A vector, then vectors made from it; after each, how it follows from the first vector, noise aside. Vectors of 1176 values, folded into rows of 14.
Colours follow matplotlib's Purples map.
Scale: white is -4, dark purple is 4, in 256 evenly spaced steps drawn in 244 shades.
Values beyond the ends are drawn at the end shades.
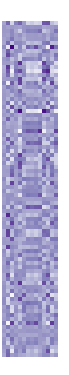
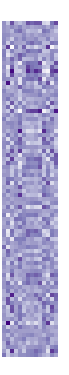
negated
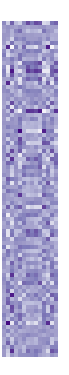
negated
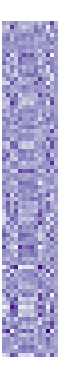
reversed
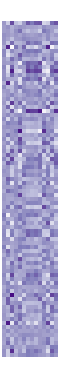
negated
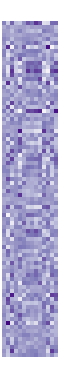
negated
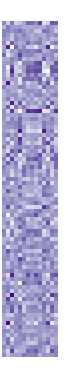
negated
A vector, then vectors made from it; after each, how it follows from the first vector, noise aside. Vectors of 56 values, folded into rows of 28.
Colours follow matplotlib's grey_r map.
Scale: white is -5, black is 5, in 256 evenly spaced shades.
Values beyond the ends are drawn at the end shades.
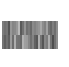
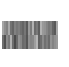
wrapped around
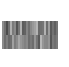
reversed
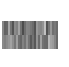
wrapped around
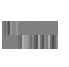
partly zeroed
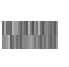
wrapped around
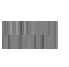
partly zeroed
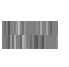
partly zeroed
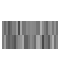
sign-scrambled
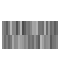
reversed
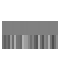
partly zeroed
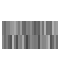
wrapped around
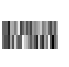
scaled up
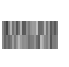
reversed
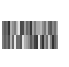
scaled up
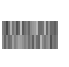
reversed
